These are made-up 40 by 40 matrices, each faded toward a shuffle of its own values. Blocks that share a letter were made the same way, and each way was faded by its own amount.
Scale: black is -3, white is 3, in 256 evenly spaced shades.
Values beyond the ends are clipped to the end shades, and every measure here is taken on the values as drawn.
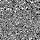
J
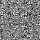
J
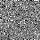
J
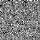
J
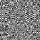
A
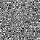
J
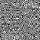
A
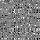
A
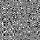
A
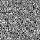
J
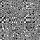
A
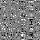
A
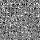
J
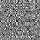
A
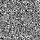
J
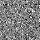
J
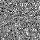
J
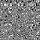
A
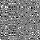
A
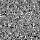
J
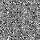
J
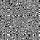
A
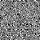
J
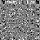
A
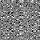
A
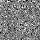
J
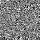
J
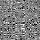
A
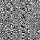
A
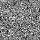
J
